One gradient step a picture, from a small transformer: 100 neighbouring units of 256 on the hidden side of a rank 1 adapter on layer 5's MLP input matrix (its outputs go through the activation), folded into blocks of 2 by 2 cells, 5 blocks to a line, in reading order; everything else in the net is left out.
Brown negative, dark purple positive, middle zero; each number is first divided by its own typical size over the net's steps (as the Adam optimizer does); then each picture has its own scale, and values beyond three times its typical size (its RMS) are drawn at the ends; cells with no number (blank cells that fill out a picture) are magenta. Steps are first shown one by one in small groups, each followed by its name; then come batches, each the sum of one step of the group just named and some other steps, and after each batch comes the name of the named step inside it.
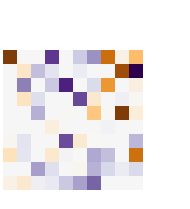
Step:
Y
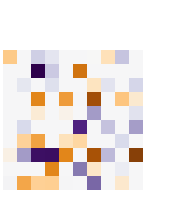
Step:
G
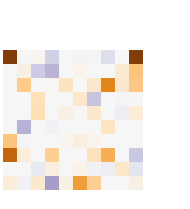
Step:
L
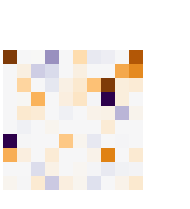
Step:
L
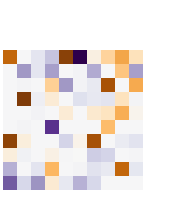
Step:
Y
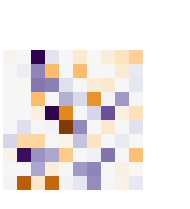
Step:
G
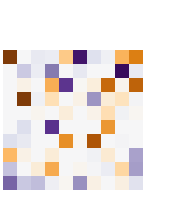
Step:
L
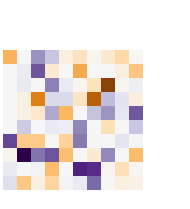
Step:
G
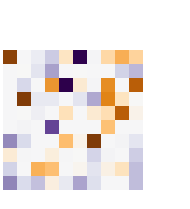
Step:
Y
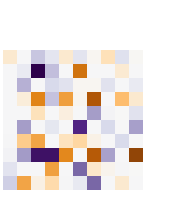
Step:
G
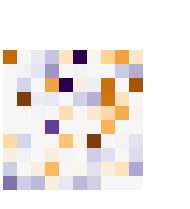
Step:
Y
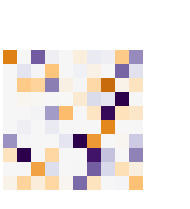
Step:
L
